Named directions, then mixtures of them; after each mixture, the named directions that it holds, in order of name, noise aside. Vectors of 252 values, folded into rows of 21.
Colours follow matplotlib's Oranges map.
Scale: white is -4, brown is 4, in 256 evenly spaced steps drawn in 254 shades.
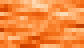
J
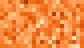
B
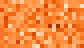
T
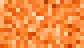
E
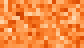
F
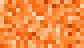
E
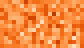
B, T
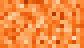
B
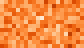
E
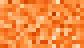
B, E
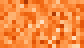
B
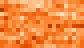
J, T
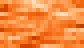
J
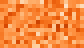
B, T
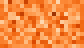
B, F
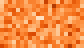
E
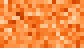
F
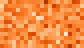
E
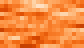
J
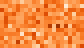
T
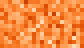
B, T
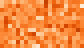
E, T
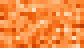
B, J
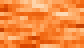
J
